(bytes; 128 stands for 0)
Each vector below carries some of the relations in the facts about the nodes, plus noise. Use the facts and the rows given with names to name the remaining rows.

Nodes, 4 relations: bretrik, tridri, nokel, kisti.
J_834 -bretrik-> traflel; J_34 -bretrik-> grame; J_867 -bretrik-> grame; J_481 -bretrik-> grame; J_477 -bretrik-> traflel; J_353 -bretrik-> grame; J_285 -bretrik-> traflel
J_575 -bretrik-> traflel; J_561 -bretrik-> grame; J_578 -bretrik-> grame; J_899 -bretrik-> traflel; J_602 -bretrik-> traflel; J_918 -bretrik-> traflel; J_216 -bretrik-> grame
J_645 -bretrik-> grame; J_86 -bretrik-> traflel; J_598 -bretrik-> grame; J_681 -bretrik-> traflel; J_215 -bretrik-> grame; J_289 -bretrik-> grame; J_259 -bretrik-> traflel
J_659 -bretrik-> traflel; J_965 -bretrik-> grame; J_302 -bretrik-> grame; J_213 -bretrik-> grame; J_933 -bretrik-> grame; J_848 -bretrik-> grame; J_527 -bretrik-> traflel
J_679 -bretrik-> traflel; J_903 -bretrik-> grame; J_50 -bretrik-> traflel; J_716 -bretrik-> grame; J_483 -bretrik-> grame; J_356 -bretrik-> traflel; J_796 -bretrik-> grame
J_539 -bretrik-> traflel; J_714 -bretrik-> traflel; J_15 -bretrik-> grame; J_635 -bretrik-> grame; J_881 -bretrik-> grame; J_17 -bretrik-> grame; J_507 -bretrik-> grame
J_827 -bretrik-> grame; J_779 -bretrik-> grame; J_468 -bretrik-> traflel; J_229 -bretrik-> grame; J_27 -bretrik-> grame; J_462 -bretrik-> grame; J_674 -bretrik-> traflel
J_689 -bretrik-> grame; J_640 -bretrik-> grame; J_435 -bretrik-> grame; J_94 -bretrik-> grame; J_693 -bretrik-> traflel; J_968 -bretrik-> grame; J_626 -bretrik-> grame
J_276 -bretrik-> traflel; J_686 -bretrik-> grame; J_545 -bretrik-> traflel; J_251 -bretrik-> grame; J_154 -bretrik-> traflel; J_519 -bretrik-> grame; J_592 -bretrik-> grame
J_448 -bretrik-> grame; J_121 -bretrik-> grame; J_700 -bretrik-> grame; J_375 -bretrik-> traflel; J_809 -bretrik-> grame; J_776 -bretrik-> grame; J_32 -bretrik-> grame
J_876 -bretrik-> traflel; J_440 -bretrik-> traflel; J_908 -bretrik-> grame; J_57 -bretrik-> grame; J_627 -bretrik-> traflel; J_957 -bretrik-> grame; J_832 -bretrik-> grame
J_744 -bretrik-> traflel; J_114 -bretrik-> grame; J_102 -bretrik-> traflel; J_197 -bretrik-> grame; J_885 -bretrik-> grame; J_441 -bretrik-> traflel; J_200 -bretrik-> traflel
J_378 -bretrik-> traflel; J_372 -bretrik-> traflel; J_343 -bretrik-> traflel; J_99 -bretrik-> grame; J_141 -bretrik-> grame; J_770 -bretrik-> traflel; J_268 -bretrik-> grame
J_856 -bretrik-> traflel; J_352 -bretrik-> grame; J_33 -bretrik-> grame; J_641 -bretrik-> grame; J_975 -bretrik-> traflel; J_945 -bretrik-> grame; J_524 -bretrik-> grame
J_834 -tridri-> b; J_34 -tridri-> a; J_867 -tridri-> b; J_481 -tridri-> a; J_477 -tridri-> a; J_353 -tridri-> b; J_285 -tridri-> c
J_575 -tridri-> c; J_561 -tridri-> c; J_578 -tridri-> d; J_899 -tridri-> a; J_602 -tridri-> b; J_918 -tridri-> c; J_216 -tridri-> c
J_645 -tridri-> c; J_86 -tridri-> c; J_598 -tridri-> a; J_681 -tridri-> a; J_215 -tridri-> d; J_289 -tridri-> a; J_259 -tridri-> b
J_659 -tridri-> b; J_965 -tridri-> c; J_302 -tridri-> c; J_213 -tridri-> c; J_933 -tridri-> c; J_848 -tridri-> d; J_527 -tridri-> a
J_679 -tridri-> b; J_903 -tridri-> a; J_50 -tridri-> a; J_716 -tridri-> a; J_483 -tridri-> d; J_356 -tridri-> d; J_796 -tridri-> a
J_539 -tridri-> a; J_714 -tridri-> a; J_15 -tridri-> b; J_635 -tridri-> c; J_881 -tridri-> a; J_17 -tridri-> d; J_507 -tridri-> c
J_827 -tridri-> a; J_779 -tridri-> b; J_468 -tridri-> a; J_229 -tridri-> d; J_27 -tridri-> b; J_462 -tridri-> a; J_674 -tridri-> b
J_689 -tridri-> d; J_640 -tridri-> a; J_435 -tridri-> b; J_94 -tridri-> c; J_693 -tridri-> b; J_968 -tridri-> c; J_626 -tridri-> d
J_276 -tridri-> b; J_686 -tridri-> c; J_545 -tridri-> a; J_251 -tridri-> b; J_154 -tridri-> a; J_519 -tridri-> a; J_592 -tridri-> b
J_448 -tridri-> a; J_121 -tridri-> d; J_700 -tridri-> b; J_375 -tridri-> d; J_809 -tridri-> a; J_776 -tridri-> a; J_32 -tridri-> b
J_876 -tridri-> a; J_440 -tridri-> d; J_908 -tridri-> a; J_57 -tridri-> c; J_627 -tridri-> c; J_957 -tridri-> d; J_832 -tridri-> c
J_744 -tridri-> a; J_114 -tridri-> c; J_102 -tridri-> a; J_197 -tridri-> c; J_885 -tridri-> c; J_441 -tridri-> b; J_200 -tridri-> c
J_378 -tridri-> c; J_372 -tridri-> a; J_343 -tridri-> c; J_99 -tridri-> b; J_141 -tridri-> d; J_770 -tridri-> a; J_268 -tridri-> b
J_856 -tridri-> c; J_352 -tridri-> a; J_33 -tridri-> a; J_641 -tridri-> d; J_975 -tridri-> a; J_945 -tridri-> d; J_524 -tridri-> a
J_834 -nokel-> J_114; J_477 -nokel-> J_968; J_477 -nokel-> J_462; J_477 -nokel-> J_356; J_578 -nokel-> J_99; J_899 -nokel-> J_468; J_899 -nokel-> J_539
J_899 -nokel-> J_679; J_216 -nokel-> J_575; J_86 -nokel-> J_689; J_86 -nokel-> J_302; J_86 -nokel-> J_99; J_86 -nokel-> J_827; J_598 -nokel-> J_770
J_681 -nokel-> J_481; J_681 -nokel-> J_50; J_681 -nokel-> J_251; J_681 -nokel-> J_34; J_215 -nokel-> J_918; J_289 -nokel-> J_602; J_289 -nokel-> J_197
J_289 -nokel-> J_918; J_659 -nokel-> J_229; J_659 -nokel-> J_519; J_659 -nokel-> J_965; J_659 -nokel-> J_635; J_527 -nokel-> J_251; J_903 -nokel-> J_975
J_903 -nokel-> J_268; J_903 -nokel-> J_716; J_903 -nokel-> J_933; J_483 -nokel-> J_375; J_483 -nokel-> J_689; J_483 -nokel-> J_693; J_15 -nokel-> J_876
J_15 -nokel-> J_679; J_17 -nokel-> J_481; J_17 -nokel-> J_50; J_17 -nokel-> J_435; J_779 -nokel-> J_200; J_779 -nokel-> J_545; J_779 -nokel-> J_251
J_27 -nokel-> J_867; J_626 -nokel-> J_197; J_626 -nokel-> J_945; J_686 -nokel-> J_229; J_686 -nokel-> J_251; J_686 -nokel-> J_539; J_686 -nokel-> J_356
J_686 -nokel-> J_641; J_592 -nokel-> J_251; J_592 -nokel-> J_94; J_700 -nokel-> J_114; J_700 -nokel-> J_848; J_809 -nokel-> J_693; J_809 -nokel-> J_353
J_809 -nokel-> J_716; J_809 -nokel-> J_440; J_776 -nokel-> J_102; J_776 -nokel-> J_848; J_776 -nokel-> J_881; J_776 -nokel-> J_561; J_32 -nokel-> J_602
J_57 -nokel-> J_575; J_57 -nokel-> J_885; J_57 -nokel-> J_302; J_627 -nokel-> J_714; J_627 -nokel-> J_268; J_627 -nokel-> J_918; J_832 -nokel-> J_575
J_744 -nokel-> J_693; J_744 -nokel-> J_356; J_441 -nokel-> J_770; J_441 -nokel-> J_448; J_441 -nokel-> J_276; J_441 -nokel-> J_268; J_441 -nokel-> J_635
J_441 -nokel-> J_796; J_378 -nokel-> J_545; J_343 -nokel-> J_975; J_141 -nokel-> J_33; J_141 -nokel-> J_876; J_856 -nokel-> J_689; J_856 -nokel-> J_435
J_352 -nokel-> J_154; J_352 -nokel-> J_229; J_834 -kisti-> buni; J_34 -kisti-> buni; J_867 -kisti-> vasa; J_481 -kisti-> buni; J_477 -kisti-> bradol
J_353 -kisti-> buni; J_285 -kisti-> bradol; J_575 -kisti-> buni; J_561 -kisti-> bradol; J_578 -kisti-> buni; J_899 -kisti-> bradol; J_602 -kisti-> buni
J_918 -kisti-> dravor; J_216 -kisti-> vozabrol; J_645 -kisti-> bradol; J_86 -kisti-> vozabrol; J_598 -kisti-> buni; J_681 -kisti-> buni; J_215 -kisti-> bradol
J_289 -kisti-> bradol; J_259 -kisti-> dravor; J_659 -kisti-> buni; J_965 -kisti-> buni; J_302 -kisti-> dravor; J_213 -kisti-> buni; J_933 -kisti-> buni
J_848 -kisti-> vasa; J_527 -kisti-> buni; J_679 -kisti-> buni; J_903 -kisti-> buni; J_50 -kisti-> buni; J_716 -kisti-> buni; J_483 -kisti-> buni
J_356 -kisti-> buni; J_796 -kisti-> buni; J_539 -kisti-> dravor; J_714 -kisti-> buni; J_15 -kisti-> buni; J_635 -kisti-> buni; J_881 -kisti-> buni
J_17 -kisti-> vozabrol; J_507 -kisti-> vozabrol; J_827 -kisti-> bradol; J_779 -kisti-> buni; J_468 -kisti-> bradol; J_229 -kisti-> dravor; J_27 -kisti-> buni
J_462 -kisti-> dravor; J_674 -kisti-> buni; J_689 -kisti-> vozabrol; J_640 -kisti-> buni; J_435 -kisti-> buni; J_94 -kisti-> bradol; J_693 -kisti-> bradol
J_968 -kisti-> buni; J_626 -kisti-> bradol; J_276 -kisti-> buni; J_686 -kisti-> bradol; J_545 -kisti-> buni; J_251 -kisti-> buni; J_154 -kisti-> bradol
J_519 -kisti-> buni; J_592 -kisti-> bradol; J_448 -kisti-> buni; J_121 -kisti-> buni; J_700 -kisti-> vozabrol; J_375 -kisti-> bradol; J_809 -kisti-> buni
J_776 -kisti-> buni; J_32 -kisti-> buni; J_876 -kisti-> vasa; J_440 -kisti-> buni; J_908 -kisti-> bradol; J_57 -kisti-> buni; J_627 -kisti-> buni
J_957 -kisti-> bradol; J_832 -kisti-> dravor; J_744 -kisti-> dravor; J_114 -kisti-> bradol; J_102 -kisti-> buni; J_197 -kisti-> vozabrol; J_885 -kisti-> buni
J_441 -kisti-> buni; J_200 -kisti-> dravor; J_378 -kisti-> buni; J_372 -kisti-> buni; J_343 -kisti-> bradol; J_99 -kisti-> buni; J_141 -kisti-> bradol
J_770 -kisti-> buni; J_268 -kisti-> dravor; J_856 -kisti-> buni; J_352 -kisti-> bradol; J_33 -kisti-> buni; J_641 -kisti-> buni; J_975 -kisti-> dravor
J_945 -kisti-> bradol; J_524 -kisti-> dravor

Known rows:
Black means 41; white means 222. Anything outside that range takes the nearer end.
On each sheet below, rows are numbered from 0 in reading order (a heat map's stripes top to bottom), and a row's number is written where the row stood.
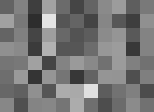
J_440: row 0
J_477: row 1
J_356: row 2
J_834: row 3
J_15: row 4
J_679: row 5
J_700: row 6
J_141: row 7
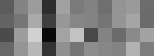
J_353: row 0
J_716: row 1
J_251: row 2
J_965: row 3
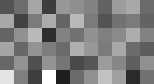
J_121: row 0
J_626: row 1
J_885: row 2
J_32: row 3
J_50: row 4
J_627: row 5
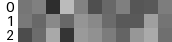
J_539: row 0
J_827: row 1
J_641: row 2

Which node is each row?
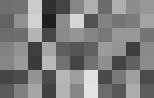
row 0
J_57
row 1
J_779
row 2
J_776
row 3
J_659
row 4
J_200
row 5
J_689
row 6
J_507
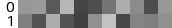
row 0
J_856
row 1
J_832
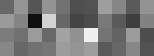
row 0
J_545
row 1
J_693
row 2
J_197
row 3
J_268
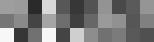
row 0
J_285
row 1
J_770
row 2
J_289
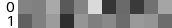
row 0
J_592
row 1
J_99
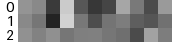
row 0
J_876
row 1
J_975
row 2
J_114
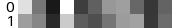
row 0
J_918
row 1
J_602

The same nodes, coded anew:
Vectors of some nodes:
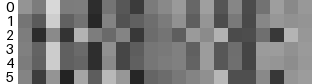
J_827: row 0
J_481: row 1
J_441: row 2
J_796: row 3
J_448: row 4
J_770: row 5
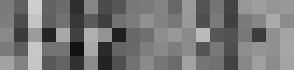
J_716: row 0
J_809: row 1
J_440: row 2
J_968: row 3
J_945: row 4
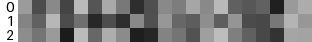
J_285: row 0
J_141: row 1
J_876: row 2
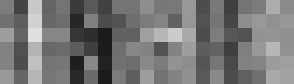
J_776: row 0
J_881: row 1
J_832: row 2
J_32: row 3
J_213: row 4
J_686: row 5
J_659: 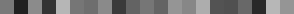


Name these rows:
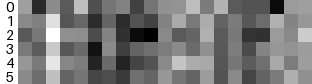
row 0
J_86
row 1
J_229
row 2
J_867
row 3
J_641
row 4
J_302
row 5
J_352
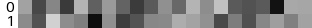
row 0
J_343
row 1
J_885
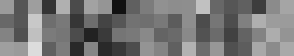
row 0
J_375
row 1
J_251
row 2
J_700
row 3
J_848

